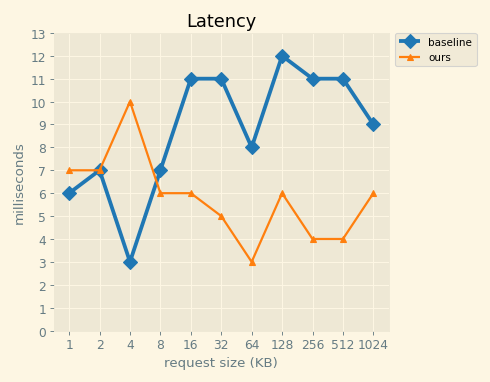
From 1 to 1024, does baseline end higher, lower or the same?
higher
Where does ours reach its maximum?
4
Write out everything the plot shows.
Title: Latency
x-axis: request size (KB), ticks 1 2 4 8 16 32 64 128 256 512 1024
y-axis: milliseconds, ticks 0 1 2 3 4 5 6 7 8 9 10 11 12 13
Legend: baseline, ours
Values:
baseline: 6 7 3 7 11 11 8 12 11 11 9
ours: 7 7 10 6 6 5 3 6 4 4 6
